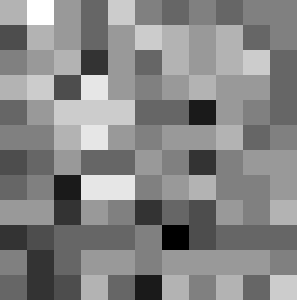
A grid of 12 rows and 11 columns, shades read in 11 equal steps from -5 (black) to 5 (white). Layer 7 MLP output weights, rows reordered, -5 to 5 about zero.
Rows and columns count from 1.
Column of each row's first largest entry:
2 6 10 4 3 4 3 4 11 6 4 11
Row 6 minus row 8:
1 0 6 0 -3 0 0 -1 2 -1 -1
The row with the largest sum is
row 4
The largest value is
5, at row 1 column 2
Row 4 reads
2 3 -2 4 1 0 1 2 1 1 -1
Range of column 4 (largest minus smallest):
7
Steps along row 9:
same down up down down up down up down up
